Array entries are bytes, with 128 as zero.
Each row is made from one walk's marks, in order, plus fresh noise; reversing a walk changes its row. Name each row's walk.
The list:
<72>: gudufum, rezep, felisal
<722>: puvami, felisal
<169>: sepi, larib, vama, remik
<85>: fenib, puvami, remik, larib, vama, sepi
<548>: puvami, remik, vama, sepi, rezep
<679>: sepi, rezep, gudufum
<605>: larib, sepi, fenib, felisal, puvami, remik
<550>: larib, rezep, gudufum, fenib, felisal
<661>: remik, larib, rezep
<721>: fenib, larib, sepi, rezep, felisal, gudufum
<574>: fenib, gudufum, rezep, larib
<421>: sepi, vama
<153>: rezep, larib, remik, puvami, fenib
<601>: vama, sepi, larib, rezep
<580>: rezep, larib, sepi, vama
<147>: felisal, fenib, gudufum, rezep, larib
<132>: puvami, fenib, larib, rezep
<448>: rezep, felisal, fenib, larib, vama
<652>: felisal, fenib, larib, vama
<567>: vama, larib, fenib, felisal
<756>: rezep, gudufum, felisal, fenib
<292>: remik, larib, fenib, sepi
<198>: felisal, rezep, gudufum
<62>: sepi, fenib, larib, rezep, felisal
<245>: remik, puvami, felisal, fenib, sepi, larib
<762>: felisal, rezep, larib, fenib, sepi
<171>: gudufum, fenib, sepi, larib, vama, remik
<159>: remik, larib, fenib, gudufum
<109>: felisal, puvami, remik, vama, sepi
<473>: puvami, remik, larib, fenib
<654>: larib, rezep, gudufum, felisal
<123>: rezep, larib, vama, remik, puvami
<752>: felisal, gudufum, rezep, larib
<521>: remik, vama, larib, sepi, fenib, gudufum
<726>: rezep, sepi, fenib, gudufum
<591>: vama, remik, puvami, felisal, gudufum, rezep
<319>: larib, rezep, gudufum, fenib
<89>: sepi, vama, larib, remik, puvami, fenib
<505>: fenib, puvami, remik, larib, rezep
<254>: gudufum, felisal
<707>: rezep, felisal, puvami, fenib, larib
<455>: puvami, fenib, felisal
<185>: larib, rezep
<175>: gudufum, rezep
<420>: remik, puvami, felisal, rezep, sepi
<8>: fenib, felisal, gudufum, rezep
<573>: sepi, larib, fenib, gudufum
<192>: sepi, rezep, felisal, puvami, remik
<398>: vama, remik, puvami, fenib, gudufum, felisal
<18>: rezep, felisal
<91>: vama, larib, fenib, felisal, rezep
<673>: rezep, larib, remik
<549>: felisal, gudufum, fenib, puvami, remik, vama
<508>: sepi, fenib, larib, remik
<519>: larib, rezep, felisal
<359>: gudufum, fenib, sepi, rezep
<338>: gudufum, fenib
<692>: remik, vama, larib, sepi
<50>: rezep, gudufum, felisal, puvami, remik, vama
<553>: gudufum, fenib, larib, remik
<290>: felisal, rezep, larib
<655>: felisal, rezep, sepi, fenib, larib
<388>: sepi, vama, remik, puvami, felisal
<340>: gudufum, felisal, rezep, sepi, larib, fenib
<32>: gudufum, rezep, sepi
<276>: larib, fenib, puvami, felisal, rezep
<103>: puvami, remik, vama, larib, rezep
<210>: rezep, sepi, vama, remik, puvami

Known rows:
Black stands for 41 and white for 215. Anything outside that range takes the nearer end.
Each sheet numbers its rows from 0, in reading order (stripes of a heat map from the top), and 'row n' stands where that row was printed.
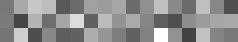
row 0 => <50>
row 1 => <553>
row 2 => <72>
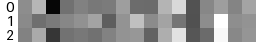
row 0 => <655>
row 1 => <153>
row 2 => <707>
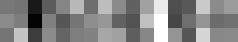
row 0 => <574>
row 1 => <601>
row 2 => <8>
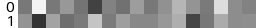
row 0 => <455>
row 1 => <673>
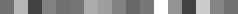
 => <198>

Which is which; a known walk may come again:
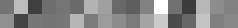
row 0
<654>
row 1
<661>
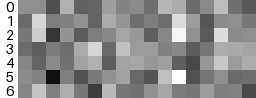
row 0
<548>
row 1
<254>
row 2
<8>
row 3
<159>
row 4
<473>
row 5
<601>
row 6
<109>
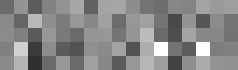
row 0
<338>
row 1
<169>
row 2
<85>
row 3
<276>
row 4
<245>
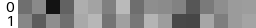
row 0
<573>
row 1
<508>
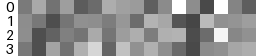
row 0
<591>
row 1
<292>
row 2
<505>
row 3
<553>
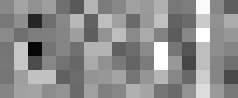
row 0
<192>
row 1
<319>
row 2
<153>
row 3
<721>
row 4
<72>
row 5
<50>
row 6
<605>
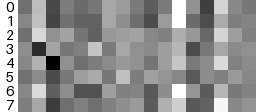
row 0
<198>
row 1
<519>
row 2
<398>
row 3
<673>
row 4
<359>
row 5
<521>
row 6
<18>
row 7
<707>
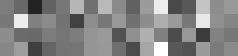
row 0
<574>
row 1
<455>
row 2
<692>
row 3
<290>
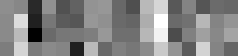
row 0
<580>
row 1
<62>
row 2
<655>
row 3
<722>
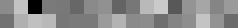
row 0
<762>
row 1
<549>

